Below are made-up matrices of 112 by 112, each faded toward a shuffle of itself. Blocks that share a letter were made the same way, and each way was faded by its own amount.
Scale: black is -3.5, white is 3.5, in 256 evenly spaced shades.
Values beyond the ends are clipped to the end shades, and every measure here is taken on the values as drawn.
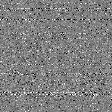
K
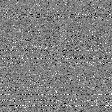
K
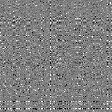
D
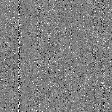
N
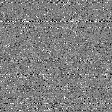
K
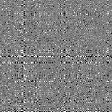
D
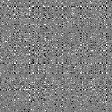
D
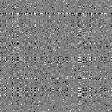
D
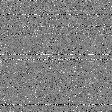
K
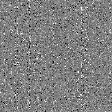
N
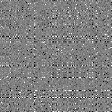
D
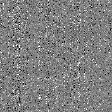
N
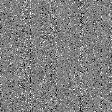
N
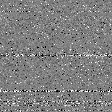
K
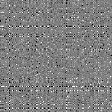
D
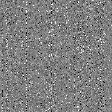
N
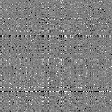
D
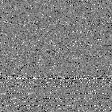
K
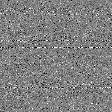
K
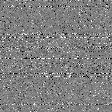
K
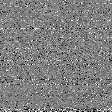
K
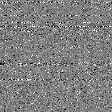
K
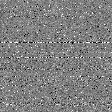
K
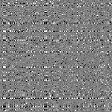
D
